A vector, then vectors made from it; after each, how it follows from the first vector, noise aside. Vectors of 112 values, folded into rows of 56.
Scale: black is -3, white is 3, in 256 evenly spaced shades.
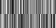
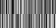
sign-scrambled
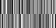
sign-scrambled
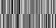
sign-scrambled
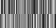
reversed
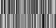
reversed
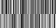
sign-scrambled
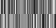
reversed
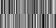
reversed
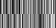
sign-scrambled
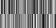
reversed
